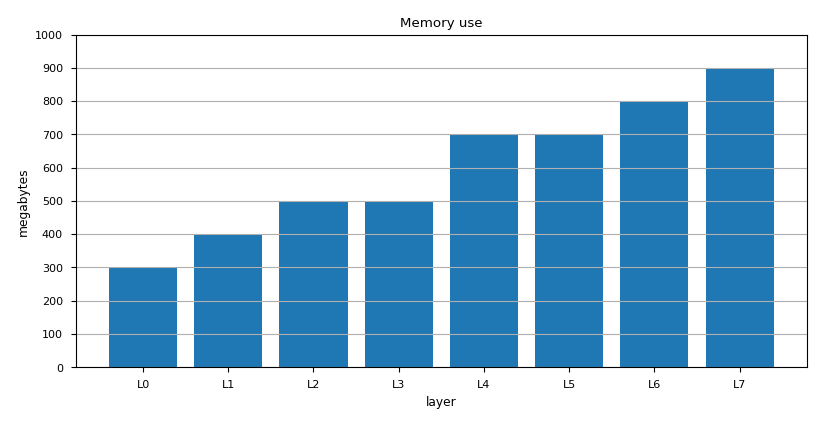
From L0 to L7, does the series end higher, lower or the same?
higher
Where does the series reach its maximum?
L7
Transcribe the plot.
Title: Memory use
x-axis: layer, ticks L0 L1 L2 L3 L4 L5 L6 L7
y-axis: megabytes, ticks 0 100 200 300 400 500 600 700 800 900 1000
Values:
300 400 500 500 700 700 800 900
